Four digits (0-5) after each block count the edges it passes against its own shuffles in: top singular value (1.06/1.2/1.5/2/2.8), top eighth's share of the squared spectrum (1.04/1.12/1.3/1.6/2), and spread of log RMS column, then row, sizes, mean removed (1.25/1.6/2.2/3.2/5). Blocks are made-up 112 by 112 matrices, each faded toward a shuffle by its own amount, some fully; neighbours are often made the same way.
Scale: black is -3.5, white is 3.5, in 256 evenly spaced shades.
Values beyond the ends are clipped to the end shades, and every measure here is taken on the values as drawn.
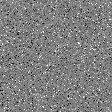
0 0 0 0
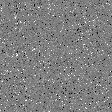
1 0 0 0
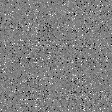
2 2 2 2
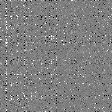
3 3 3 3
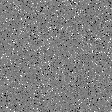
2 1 0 0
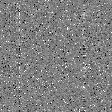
3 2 1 0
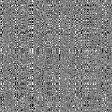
5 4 4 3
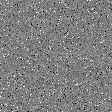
0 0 0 0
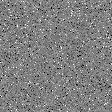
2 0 0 0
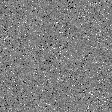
0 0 0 0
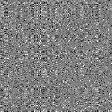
5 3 3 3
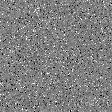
2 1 0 0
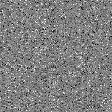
4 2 0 1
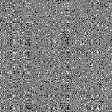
5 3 3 3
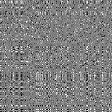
5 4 3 3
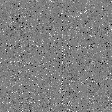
2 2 2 1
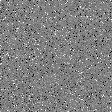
0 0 1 0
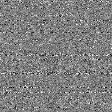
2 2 0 4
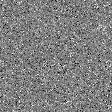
0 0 0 1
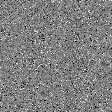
0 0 0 0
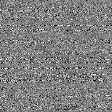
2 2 0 4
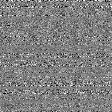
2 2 0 4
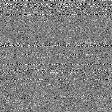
2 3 0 4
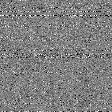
2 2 0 3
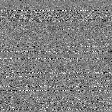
2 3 0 4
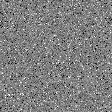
0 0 0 1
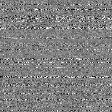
2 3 0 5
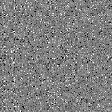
4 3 1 1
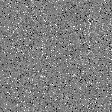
1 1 1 0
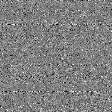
2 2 0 3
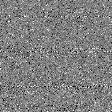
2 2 0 3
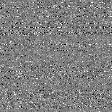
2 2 0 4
